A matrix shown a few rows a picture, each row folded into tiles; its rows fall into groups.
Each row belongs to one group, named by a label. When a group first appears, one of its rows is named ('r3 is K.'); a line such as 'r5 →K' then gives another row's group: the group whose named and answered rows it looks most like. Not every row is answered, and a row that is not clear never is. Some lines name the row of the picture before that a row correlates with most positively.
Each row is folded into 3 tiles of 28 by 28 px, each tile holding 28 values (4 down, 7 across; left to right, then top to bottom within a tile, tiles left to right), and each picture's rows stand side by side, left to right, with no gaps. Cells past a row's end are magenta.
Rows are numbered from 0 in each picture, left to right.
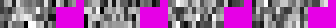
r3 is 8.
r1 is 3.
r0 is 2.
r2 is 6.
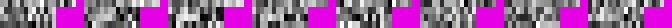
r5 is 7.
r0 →6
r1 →2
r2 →2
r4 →8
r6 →8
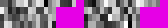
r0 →7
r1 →7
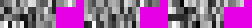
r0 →8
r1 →6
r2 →7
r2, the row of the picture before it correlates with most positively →0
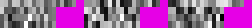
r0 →6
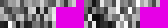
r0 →6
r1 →7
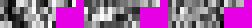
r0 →7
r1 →2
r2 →2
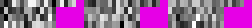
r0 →8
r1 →3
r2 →6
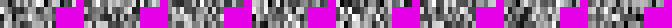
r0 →7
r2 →3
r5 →8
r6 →7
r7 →2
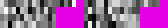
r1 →8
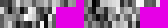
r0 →7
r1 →7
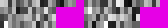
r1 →3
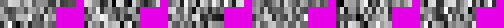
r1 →3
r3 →3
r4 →8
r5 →8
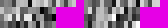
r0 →2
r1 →2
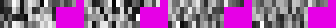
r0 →8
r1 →3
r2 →6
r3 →6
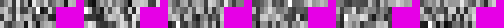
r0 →2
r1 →7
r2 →6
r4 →2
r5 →6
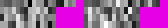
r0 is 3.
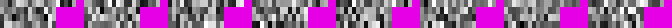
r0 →7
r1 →3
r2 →8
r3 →6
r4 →7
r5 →8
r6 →6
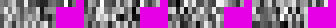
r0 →3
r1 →2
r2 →7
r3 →6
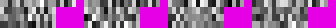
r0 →6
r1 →3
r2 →3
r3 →8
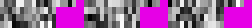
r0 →7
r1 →7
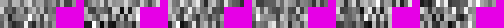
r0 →6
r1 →6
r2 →6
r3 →3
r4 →6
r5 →7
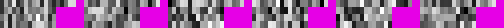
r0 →8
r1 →2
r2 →8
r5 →2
